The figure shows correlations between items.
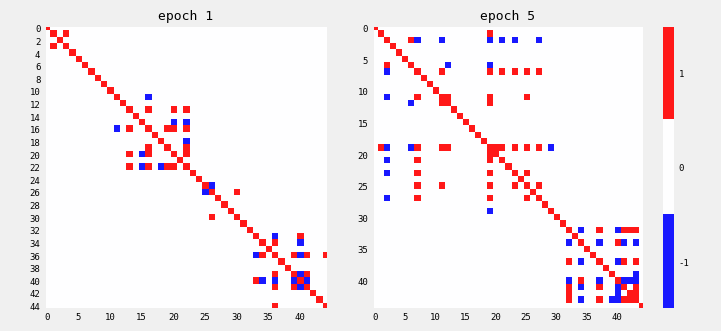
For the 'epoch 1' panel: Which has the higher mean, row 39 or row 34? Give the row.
39
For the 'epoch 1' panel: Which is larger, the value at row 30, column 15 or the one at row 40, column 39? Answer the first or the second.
the first
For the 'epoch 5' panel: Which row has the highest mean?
19
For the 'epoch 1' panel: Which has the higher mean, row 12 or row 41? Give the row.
41
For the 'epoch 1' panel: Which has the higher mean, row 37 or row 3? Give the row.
3
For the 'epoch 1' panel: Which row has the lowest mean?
40
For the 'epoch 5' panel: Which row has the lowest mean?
2
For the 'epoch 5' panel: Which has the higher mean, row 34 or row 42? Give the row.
42
